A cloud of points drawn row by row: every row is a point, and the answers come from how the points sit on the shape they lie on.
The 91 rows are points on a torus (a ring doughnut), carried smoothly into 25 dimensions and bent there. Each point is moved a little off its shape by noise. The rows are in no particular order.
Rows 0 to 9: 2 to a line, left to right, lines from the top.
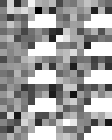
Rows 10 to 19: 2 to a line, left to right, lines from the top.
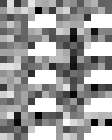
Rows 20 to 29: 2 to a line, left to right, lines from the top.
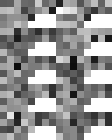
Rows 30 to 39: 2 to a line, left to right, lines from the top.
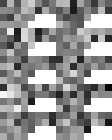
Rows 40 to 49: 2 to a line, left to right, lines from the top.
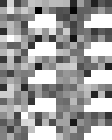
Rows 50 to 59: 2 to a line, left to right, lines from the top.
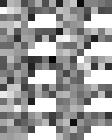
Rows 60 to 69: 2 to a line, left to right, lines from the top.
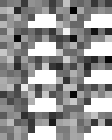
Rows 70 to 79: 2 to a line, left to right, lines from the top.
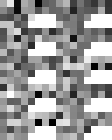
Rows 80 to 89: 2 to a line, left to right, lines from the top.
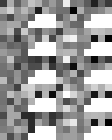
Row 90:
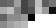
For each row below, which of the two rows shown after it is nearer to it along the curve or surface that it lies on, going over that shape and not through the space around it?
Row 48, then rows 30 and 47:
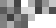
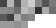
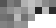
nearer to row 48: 47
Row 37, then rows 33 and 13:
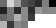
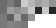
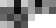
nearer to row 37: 13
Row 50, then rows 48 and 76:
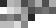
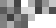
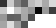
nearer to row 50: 76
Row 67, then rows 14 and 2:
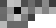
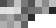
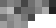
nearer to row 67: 2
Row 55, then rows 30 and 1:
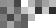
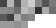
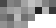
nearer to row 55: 1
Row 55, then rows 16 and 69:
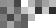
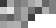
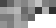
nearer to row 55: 69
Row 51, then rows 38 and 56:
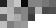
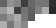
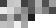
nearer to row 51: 56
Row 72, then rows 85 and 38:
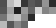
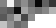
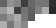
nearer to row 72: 85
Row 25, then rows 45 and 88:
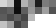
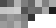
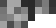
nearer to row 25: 88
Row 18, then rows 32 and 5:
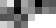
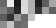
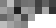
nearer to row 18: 32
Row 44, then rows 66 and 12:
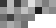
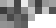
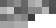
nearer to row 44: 12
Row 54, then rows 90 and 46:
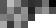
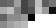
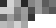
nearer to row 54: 90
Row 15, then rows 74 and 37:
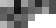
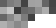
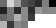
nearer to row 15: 37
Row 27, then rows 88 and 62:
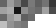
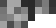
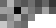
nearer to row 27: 62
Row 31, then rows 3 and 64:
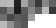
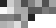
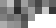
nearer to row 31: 64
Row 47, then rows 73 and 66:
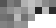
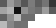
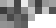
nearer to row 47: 66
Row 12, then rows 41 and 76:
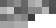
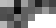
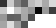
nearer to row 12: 76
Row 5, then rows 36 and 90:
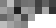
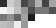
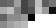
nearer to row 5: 90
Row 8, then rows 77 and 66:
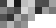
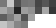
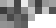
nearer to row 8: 77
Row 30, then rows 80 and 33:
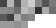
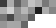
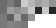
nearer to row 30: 80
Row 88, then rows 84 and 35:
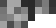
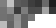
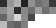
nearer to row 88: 84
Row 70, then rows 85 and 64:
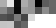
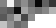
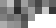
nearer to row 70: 85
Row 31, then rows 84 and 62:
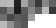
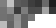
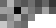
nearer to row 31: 84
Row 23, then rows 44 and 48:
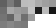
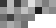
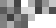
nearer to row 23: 48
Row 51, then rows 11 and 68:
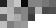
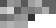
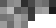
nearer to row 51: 11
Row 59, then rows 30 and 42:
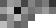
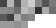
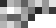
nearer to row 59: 30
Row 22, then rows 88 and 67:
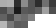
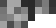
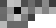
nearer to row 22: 88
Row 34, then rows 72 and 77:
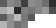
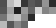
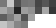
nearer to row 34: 77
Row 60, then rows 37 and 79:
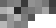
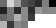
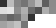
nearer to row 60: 79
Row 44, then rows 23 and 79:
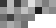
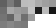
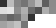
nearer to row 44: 79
